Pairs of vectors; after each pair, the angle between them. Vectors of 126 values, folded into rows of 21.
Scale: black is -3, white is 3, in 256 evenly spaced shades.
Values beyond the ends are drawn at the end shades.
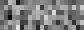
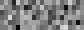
partly opposed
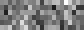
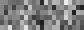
nearly parallel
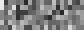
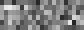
orthogonal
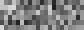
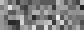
partly aligned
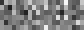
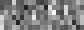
orthogonal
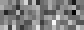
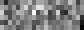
orthogonal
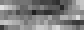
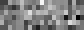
partly opposed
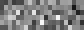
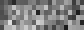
partly aligned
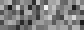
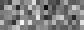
nearly opposite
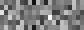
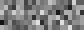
partly aligned
